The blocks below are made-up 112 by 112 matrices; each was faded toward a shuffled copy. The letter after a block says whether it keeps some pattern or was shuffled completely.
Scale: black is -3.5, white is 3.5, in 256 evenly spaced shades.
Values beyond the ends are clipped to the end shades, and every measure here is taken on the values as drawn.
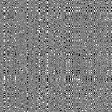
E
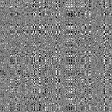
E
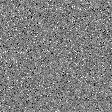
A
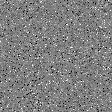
A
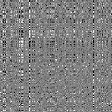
E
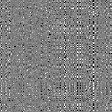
E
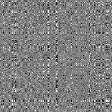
E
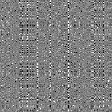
E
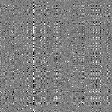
E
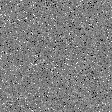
A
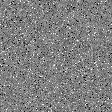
A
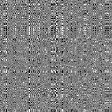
E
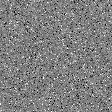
A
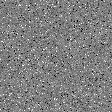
A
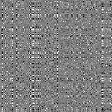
E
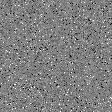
A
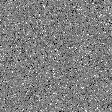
A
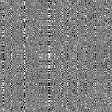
E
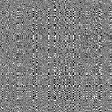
E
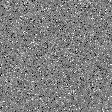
A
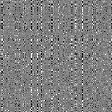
E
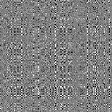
E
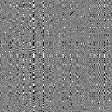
E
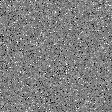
A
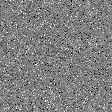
A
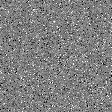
A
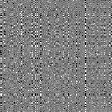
E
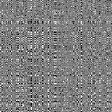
E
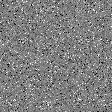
A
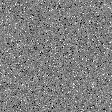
A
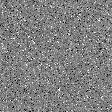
A
